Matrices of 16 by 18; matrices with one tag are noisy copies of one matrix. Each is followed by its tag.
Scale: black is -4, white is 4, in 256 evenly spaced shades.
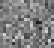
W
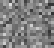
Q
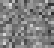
Q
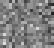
Q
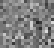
W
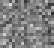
Q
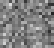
Q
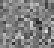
W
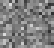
Q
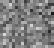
Q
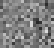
W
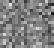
Q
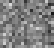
Q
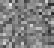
Q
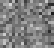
Q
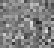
W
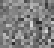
W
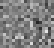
W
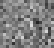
W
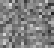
Q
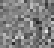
W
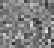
W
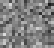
Q
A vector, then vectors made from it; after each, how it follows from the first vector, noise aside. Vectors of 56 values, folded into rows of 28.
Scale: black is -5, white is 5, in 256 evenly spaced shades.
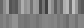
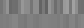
shrunk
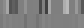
partly zeroed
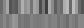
copied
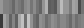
wrapped around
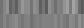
shrunk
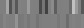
partly zeroed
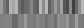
negated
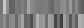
wrapped around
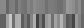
reversed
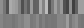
negated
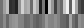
scaled up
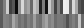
scaled up
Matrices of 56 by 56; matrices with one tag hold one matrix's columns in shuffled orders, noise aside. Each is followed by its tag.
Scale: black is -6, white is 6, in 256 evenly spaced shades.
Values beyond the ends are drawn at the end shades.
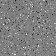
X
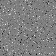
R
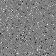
R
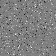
X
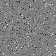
X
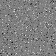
R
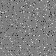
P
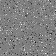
R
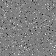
X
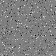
P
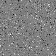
X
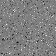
R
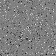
R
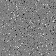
X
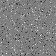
R
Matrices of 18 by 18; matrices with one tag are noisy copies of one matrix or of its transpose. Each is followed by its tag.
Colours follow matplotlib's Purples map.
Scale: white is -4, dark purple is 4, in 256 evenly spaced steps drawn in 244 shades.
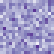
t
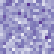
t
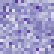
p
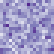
t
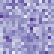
p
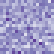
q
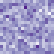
t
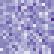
q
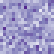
t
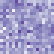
p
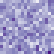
t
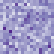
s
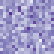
q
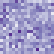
p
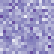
p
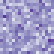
s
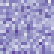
q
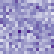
p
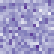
t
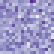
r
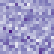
s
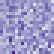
r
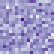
r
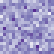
t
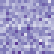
q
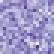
t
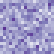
t
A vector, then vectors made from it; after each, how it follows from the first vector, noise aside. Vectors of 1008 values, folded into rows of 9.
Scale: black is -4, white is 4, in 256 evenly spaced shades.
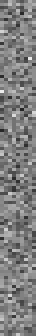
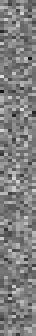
negated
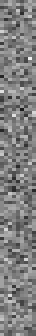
copied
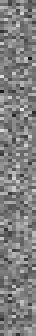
negated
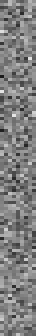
copied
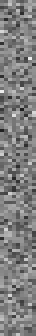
copied
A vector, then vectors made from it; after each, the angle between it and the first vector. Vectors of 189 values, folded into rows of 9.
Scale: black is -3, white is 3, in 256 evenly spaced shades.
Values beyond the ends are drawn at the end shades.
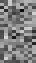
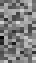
orthogonal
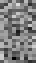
orthogonal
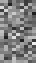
nearly opposite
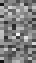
partly opposed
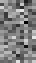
partly opposed
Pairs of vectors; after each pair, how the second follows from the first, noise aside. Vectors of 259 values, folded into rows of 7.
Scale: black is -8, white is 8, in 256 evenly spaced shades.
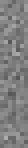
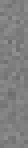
shrunk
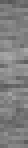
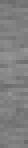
shrunk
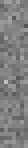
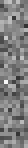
scaled up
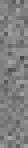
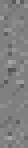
partly zeroed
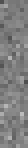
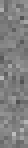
wrapped around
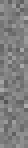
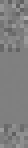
partly zeroed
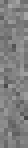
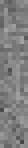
wrapped around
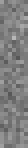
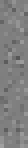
partly zeroed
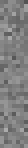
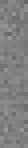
shrunk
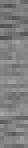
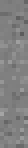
partly zeroed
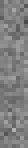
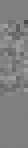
partly zeroed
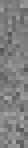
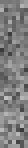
scaled up
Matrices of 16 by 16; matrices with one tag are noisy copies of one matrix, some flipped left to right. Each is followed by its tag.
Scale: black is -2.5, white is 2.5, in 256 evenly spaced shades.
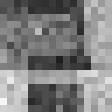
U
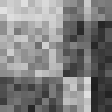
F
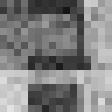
U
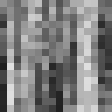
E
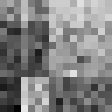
F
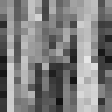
E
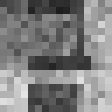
U
